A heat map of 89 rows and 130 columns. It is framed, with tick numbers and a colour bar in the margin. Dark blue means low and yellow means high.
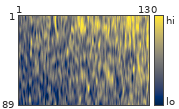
The grain runs up and down. Neither half mirrors the other. Values rise toward the top right. Overall the values sit about 50% of the way up the scale.
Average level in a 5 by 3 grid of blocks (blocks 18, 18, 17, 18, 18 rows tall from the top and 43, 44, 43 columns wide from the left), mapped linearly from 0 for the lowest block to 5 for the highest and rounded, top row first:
2 4 5 | 2 3 4 | 1 2 3 | 1 2 3 | 0 1 2
